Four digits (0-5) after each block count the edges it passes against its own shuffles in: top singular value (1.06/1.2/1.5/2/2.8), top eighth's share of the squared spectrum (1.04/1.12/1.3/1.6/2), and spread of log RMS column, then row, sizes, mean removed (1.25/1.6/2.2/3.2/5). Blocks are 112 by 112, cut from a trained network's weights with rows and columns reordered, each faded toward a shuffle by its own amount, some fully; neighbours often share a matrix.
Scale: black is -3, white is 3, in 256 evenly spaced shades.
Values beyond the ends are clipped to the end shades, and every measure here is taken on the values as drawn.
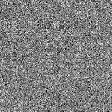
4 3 0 1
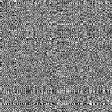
5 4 2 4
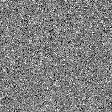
1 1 0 0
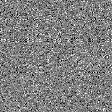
4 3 1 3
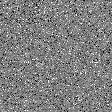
1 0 0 0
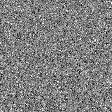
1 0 0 0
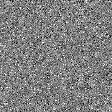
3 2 0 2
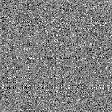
3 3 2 3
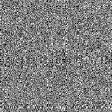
4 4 2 2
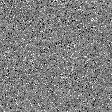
2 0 0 0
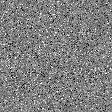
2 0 0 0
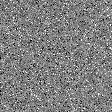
0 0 0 0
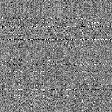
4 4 2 3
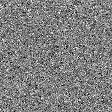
0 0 0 0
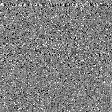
3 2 0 2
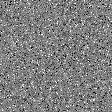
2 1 0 0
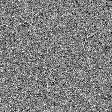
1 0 0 0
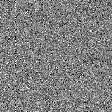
3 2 1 1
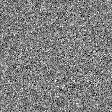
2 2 0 1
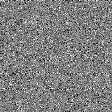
3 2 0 2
